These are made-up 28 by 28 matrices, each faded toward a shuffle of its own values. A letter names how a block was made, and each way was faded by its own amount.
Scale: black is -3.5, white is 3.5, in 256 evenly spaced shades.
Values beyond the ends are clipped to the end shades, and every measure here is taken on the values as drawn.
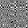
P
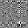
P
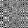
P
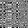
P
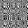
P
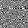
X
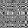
P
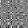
P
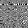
X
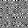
X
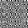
P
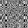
P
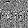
X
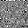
X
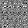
X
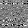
X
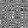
P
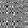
P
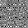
X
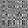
P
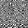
X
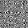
X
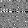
X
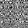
X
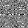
X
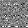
X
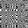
P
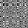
P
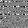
X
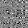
X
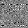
X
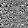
X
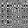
P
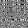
X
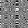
P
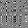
P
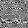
X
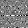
X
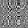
P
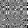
P
